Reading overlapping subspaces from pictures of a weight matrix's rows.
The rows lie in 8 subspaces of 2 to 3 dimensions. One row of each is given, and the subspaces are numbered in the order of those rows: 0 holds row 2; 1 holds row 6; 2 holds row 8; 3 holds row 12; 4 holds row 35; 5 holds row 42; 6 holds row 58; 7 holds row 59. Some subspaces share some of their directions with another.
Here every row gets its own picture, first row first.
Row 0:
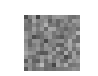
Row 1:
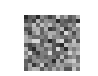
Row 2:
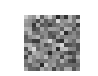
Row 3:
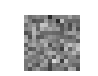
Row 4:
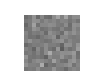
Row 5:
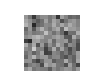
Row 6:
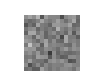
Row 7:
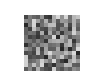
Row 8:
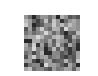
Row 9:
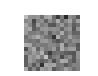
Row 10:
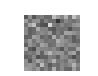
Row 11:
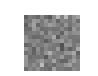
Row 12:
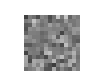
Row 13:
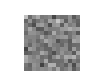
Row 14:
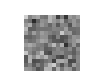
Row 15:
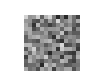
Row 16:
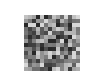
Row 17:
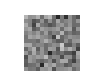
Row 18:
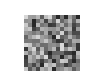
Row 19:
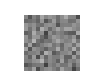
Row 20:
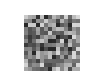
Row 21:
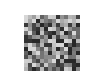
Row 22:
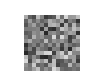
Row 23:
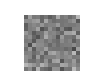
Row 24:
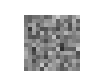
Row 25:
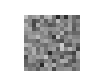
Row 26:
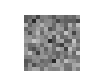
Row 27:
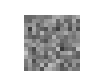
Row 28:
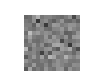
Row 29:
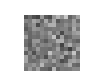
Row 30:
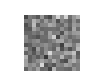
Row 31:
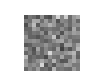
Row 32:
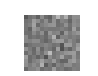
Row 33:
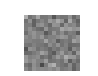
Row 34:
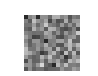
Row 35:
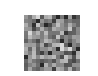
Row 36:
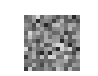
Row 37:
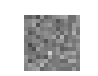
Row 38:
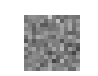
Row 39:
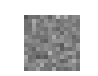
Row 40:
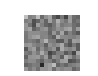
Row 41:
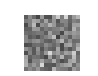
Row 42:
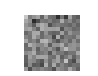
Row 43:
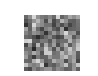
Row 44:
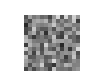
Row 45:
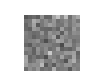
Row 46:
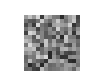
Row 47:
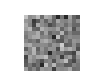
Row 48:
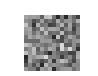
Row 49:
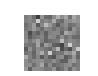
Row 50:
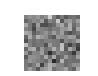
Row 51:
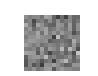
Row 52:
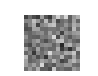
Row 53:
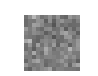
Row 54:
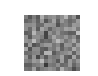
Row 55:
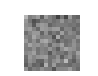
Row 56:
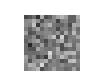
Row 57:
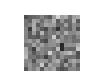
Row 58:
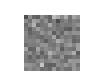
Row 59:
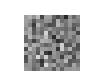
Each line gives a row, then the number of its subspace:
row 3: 5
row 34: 6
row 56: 1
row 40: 6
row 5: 2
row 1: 0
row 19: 7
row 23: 7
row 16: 3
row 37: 1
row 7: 0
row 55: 5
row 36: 4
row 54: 7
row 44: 1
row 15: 0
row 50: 5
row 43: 2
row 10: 6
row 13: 6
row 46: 1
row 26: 0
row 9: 4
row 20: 3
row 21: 0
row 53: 2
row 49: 4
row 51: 0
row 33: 6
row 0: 6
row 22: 6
